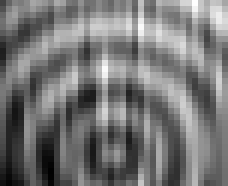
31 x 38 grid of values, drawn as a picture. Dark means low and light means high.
The bottom left is the ninth with the lowest average. Rings spread out from the bottom middle. The top right is the ninth with the highest average. There is an overall slope up to the top right.
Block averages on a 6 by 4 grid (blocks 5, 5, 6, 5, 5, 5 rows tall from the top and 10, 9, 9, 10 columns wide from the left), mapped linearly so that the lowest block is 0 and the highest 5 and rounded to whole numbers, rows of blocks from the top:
3445 / 3444 / 3443 / 2233 / 1223 / 0222
